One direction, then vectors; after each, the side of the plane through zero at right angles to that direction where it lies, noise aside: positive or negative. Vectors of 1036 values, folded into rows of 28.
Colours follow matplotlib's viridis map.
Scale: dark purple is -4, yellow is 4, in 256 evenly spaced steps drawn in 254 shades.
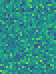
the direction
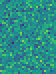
positive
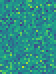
positive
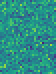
negative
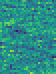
negative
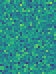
negative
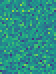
negative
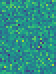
positive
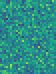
positive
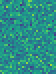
positive
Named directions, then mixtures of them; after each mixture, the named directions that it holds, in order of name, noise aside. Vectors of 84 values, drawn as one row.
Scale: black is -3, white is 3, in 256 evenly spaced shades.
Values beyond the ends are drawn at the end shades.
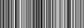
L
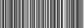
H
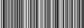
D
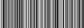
D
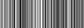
L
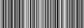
D, H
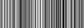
H, L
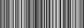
H, L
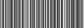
H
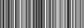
L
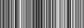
L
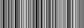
D, L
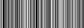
D, L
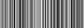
H, L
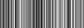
L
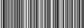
D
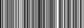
D, L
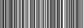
H
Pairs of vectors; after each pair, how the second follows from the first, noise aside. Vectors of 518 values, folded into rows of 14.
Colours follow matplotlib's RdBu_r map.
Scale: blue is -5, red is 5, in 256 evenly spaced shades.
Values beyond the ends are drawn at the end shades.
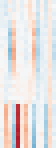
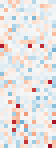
shuffled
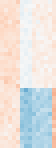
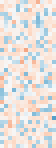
shuffled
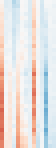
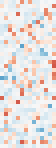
shuffled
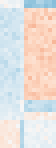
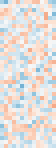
shuffled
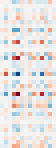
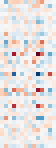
reversed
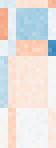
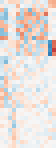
sign-scrambled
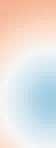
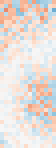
sign-scrambled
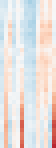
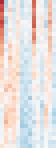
reversed
